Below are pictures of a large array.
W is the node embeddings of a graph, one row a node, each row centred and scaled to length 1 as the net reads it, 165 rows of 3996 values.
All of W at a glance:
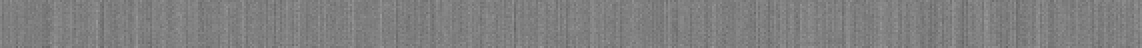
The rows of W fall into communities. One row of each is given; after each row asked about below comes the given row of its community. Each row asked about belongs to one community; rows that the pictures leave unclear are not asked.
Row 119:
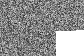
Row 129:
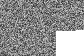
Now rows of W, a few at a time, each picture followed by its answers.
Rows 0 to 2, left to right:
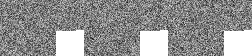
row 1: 119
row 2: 129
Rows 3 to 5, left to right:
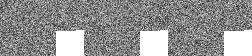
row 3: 119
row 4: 119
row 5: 119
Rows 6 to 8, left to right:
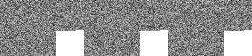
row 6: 119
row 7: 119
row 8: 129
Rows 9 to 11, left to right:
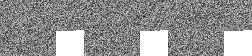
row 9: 119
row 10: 119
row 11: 129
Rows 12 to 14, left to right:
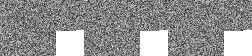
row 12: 129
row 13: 129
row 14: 129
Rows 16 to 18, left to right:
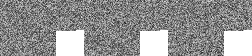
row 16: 129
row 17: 119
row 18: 129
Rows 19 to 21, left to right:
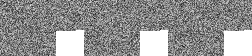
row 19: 129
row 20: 119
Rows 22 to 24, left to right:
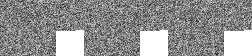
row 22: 129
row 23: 129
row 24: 129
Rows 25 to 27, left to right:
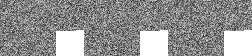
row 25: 119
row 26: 119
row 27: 119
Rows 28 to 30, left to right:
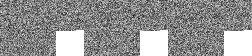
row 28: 119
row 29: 129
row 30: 129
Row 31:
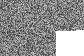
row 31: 119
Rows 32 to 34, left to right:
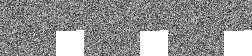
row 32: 129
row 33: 119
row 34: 119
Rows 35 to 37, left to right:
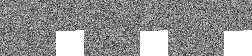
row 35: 119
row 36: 119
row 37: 119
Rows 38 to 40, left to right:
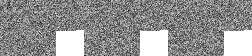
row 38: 119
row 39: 129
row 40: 129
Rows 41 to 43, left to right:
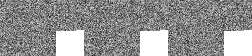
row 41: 129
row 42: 129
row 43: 119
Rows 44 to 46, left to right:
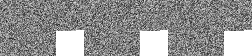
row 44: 119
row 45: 129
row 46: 129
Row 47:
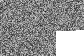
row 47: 119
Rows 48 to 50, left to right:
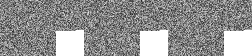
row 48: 119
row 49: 129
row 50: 119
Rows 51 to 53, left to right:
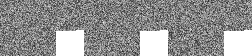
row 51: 119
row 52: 129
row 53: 119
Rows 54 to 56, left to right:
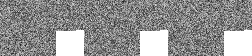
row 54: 129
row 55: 119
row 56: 119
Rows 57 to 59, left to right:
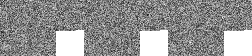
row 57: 119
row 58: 119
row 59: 119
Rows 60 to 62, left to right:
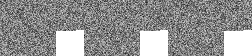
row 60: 129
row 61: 129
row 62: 119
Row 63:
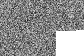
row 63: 129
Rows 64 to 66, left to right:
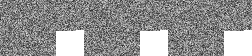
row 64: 119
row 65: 129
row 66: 129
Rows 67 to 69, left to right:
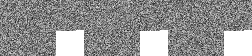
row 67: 129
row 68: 119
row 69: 119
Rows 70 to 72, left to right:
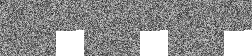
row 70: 129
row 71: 119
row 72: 129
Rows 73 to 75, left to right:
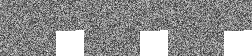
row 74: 119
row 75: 129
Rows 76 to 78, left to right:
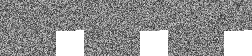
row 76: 129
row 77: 119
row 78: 119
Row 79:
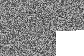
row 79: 119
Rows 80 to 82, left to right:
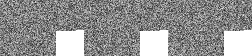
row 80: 119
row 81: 119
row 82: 119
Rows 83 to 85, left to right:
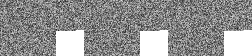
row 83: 129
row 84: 119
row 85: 119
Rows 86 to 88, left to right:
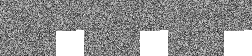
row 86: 129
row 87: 119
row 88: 129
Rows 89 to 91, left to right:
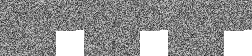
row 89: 129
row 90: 119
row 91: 129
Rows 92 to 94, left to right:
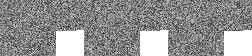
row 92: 119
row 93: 119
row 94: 119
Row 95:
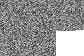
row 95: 129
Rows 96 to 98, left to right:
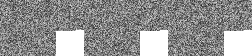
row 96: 129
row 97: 119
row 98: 119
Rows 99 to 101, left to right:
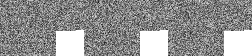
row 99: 119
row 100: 119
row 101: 129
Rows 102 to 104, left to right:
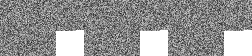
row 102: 119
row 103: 129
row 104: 119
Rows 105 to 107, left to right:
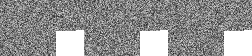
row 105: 119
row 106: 119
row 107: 119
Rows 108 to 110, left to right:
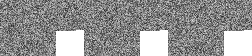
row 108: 119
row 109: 129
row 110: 119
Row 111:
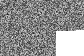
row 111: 119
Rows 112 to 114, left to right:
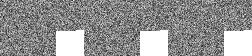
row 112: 129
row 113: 119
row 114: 129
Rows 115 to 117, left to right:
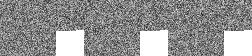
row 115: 129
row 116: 119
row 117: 129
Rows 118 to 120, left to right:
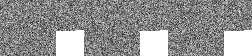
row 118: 119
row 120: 129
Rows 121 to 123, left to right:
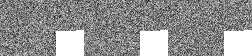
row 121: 129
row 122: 129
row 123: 119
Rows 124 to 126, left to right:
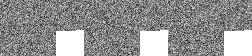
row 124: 119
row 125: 129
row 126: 119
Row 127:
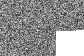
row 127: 119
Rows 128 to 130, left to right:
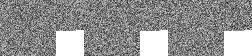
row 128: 129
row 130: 119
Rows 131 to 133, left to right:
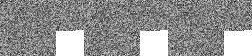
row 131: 129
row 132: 129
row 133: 129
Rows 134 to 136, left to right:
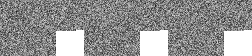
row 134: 129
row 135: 119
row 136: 119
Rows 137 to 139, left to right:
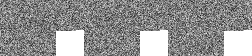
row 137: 119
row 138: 129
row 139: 119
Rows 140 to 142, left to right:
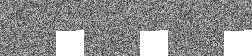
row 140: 129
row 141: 119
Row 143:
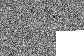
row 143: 129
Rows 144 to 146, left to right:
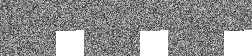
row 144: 119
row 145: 119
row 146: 129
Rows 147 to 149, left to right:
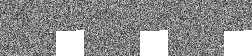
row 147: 129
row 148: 129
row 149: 129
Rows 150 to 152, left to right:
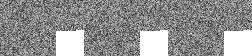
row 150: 129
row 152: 119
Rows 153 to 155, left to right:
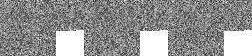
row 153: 129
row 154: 129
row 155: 129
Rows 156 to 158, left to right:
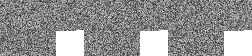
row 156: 119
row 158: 119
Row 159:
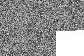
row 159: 119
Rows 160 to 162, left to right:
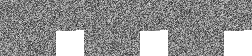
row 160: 119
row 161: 119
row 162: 129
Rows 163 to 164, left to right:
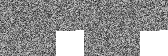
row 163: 129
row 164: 129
